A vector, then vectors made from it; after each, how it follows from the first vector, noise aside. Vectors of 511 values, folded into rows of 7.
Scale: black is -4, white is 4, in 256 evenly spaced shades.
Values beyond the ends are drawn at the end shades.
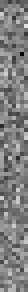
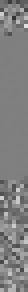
partly zeroed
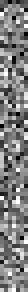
scaled up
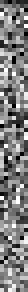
scaled up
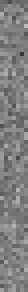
shrunk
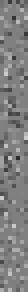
partly zeroed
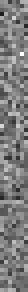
sign-scrambled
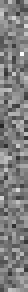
sign-scrambled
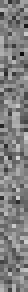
sign-scrambled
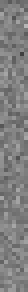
shrunk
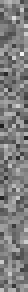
sign-scrambled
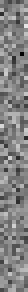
sign-scrambled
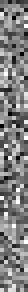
scaled up
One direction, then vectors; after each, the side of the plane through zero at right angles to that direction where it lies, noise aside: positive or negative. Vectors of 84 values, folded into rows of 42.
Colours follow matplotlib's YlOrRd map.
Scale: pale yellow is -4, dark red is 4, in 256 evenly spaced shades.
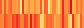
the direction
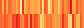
positive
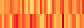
positive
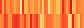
positive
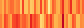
positive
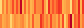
negative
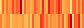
negative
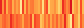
positive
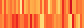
positive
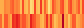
positive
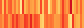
positive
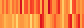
negative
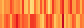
positive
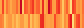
negative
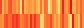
positive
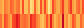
positive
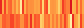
positive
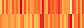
negative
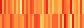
positive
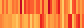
negative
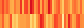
negative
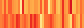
positive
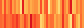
positive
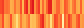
negative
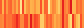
positive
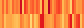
negative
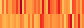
negative
